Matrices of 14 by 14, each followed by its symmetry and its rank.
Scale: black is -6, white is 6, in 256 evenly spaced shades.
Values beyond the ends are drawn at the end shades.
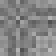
symmetric, rank two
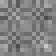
symmetric, rank three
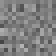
neither, rank three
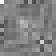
symmetric, rank three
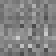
neither, rank three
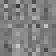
neither, rank three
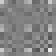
symmetric, rank two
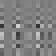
neither, rank one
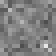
symmetric, rank three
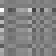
neither, rank one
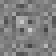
symmetric, rank two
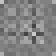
symmetric, rank three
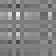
neither, rank one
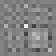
symmetric, rank two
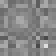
symmetric, rank three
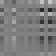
neither, rank one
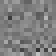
neither, rank three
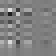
neither, rank one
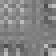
symmetric, rank two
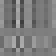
neither, rank one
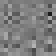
neither, rank three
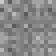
symmetric, rank three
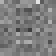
neither, rank three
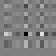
neither, rank one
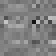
neither, rank three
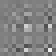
symmetric, rank two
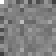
symmetric, rank two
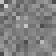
symmetric, rank three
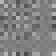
symmetric, rank two
